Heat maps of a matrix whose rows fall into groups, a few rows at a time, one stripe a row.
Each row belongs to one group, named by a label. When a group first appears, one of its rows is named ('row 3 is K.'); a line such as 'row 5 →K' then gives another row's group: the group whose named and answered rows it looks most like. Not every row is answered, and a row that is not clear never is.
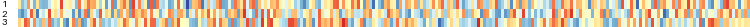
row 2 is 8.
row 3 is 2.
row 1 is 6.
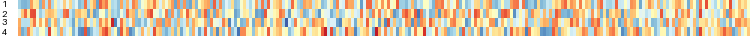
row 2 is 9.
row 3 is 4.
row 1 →8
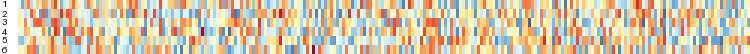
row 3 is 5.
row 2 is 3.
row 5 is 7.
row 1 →5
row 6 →4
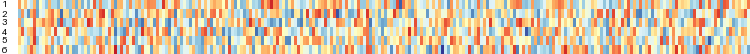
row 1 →2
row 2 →4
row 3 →6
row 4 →9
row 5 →4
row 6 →8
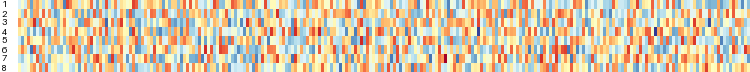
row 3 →4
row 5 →5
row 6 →2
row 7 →3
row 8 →4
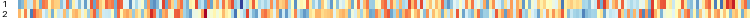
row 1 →7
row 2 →2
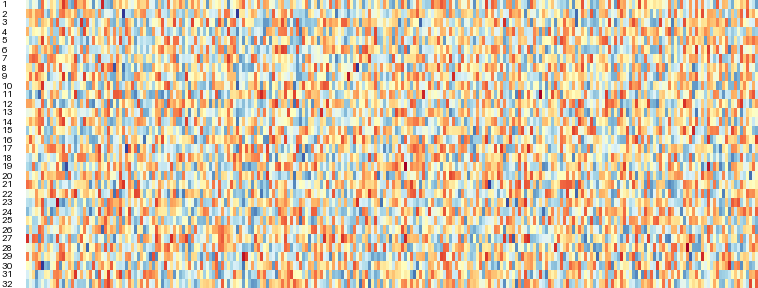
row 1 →5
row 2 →9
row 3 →2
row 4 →3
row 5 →4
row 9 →9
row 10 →4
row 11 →7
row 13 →4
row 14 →9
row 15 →8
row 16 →2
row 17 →6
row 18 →5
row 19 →7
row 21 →2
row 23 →8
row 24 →7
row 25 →3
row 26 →4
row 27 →2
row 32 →7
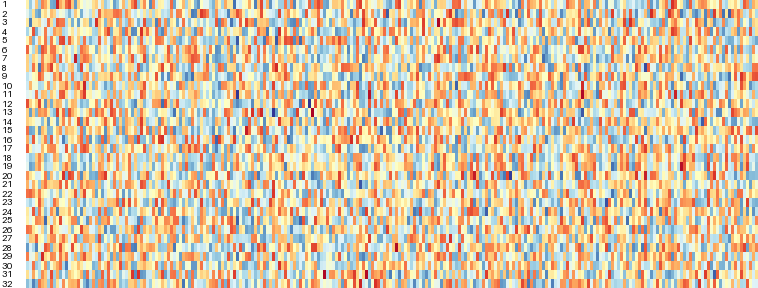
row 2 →7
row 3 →6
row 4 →7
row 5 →3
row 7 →5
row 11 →5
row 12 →4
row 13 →6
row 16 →2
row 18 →8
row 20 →3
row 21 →5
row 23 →8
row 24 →3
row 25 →4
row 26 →2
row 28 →7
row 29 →5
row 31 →2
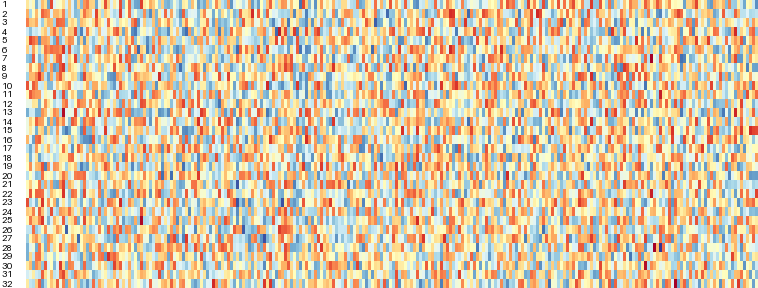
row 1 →3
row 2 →6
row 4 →7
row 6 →6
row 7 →7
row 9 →9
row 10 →6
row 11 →9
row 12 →5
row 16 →8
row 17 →5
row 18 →6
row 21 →3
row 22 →9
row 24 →3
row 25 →9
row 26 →7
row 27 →9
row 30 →3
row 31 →5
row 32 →8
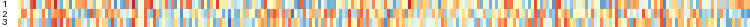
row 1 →9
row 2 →3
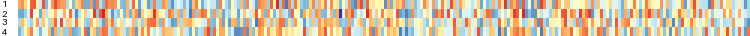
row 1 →3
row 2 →8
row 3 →3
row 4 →8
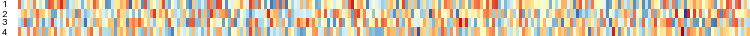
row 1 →6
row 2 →2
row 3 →7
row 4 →6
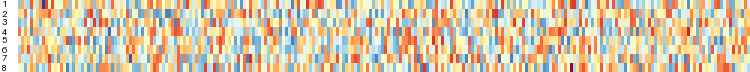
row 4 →2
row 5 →9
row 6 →9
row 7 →6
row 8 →8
